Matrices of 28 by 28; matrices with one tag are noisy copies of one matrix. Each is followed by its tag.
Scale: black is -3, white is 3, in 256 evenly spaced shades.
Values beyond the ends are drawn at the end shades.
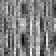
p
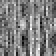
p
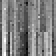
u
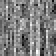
p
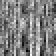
p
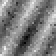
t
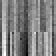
u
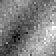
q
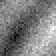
q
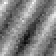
t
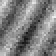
t
